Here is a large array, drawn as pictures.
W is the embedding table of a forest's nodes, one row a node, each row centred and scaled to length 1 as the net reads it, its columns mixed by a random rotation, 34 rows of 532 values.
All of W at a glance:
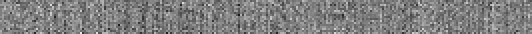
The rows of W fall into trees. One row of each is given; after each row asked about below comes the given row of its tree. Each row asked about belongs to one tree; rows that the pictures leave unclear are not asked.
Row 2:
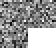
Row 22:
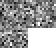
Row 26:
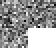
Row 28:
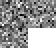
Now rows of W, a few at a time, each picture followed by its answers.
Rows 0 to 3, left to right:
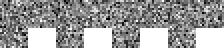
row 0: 28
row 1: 22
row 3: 22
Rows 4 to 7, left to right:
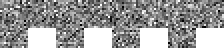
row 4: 26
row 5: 26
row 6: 22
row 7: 2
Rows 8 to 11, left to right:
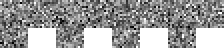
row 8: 2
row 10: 28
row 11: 28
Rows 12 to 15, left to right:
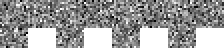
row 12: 28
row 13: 26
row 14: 26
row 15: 26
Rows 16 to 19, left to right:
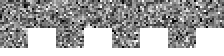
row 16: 22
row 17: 26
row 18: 22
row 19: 26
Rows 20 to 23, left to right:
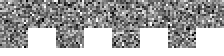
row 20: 26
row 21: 28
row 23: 28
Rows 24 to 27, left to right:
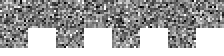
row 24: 26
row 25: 28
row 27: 28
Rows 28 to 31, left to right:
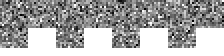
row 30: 22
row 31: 26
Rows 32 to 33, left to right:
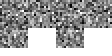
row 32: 28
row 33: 28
